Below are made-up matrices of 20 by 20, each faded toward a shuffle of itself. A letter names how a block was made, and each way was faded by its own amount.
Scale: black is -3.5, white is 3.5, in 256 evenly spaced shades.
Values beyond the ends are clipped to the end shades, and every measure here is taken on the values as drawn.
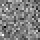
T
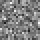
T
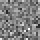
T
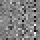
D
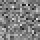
T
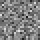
T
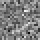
T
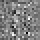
D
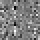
D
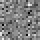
D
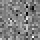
D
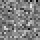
T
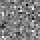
D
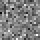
T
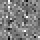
D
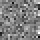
D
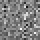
D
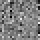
D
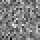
T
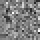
D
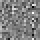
D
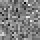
T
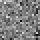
D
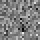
D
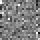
D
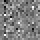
D
